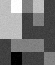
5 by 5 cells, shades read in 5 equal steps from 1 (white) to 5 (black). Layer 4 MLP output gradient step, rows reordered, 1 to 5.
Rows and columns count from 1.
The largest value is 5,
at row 5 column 2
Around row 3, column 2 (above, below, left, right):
2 3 2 4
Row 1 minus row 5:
-2 -4 -1 -2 1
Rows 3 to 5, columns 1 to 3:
2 2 4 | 4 3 3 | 4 5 4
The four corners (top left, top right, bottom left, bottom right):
2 4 4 3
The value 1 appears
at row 1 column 2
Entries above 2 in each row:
2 3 3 5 5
